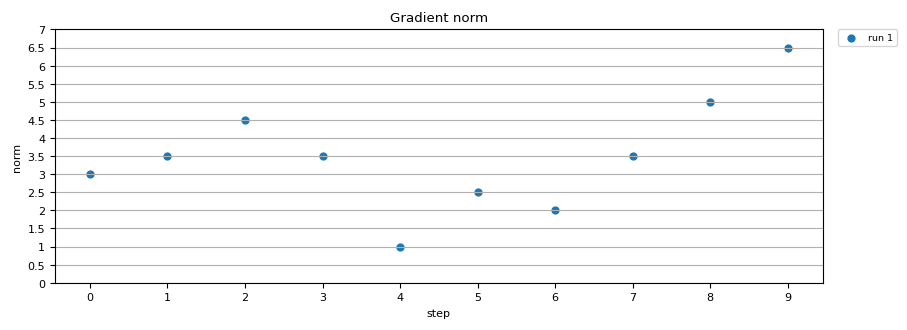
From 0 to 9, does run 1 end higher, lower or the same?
higher
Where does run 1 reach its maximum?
9
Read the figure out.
Title: Gradient norm
x-axis: step, ticks 0 1 2 3 4 5 6 7 8 9
y-axis: norm, ticks 0 0.5 1 1.5 2 2.5 3 3.5 4 4.5 5 5.5 6 6.5 7
Legend: run 1
Values:
run 1: 3 3.5 4.5 3.5 1 2.5 2 3.5 5 6.5
